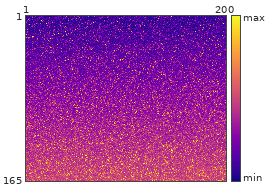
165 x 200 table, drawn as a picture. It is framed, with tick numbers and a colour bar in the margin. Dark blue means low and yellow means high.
Stripes: none. Odd rows or columns: none. Slope: up to the bottom. Average level on the scale: 30%.
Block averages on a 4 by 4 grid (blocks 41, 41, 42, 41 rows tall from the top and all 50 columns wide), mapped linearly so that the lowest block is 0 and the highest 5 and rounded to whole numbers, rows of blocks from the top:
0000 | 2222 | 3333 | 5555
